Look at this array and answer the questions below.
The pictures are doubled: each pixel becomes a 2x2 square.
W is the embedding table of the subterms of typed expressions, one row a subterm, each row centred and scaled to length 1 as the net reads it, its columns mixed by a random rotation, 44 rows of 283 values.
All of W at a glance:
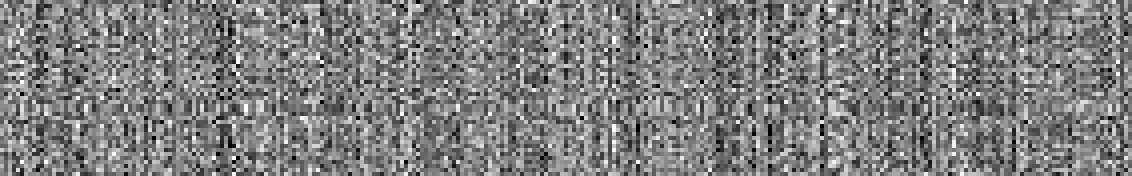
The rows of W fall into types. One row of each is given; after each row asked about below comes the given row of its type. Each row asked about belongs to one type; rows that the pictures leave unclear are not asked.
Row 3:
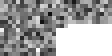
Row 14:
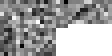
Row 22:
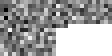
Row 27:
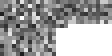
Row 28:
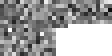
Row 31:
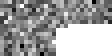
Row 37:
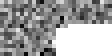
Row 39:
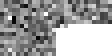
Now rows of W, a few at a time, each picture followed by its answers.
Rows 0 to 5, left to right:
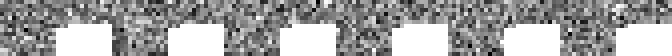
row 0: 22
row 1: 14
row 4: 37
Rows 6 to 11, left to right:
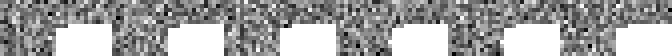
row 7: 27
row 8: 27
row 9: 37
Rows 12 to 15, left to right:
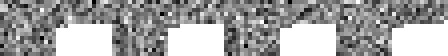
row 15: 37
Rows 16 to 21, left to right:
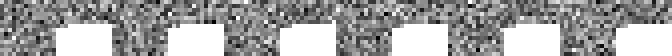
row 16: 28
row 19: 3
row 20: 39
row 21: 37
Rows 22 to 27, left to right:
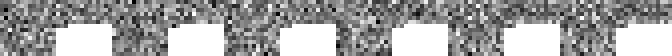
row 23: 3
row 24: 31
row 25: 14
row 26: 27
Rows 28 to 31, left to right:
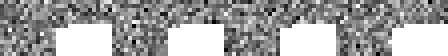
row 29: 39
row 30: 14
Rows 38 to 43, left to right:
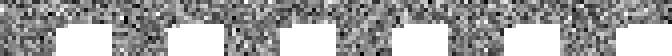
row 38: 3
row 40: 28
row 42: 3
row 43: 31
